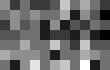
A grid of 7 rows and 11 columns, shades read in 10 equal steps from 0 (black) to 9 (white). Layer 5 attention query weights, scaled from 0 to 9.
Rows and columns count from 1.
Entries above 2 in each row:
7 9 7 5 10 10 9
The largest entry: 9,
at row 7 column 9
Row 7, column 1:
4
